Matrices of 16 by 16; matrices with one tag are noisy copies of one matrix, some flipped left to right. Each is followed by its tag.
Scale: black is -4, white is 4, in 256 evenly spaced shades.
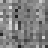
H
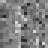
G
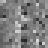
G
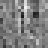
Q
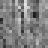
Q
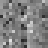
G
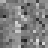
G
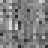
H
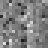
G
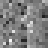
G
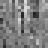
Q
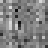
H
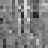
Q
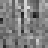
Q
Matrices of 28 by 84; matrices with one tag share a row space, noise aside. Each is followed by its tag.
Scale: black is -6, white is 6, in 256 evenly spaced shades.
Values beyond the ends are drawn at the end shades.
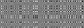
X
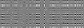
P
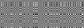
X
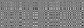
X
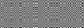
X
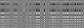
P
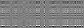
P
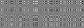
X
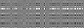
P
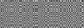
X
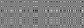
X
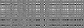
P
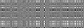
P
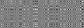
X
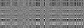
P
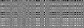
P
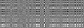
P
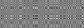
X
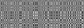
X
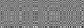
X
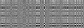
P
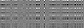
P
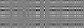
P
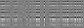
P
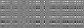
P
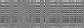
P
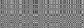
X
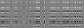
P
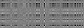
P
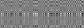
X
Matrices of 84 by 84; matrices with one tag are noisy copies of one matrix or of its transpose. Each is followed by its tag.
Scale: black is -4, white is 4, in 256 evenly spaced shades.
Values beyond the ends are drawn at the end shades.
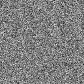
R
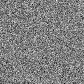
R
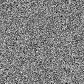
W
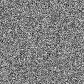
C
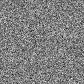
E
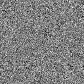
W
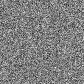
C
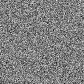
R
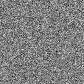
C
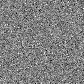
R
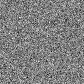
C
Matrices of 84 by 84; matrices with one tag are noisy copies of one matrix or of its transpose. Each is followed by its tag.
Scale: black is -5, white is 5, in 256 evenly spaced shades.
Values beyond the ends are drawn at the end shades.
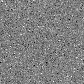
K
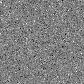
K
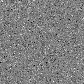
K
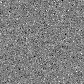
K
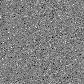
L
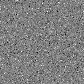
L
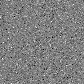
L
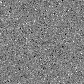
K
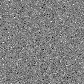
L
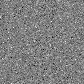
L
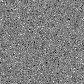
K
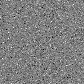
L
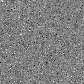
K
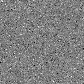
K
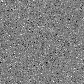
K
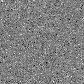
K
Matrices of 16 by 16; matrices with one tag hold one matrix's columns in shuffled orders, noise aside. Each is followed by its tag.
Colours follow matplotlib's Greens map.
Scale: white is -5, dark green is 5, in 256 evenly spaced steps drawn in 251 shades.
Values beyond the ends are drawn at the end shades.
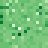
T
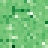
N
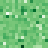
N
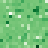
N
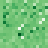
T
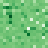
T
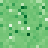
T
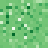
T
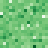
N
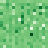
T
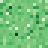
T
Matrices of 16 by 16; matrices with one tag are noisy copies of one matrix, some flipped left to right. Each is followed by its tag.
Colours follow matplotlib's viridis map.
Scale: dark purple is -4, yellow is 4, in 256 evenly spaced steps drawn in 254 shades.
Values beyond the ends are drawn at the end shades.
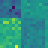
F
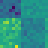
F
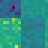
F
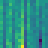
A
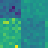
F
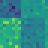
F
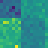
F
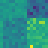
F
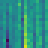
A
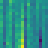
A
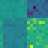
F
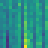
A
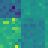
F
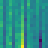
A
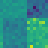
F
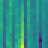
A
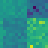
F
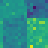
F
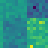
F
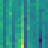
A
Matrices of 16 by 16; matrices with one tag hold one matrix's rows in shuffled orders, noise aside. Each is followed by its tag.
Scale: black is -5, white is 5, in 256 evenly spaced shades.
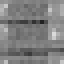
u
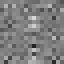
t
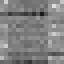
u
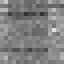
u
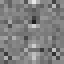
t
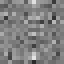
t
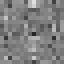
t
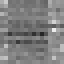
u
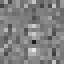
t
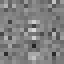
t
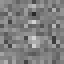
t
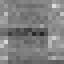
u
